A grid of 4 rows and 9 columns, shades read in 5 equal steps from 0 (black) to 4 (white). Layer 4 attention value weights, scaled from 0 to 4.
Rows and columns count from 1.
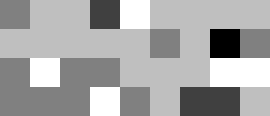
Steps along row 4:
same same up down up down same up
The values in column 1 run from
2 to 3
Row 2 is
3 3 3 3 3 2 3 0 2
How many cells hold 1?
3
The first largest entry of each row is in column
5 1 2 4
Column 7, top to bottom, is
3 3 3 1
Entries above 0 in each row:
9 8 9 9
